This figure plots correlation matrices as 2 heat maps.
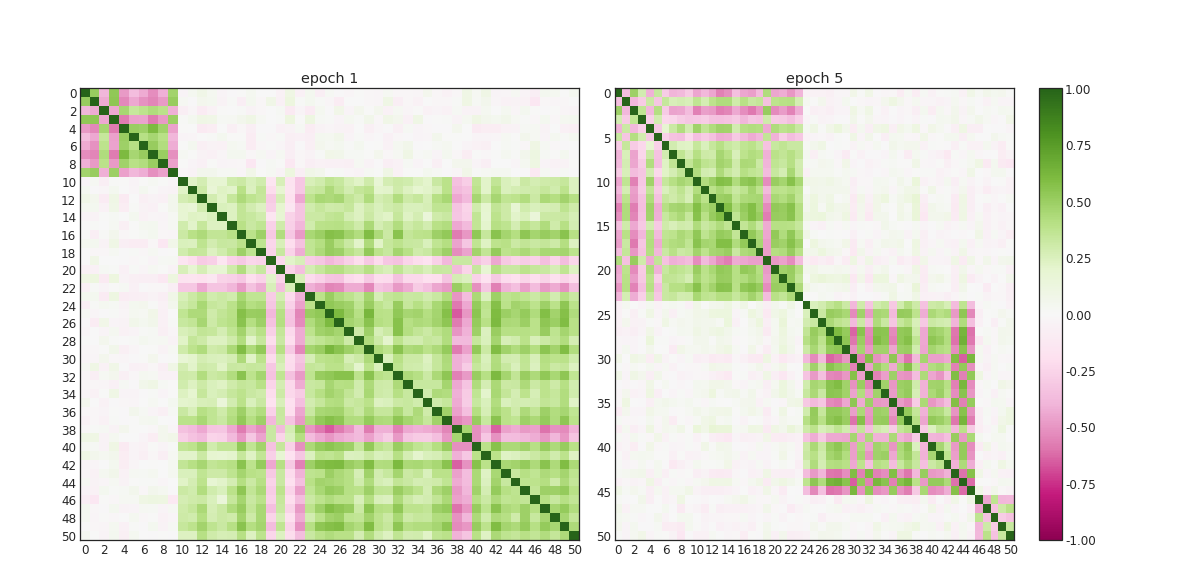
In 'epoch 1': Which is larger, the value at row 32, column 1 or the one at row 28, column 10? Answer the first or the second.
the second
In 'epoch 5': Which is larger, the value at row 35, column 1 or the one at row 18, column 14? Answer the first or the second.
the second
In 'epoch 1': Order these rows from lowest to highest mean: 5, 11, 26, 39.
39, 5, 11, 26
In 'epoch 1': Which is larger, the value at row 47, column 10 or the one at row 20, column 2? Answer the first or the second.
the first
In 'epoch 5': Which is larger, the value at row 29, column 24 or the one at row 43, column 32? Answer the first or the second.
the second
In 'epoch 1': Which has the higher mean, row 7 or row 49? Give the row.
49
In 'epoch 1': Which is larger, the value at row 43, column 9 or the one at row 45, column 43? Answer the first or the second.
the second
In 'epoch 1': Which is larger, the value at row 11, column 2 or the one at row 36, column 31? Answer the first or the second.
the second
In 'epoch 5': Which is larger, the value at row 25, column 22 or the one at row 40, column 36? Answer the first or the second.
the second
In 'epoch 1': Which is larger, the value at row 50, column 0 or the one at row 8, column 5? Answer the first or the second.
the second
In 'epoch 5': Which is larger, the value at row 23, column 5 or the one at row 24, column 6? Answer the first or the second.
the second
